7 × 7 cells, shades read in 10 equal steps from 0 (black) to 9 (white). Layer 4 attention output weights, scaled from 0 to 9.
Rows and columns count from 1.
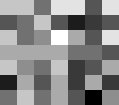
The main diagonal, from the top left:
7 4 5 6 2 6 5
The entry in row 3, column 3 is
5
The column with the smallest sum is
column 6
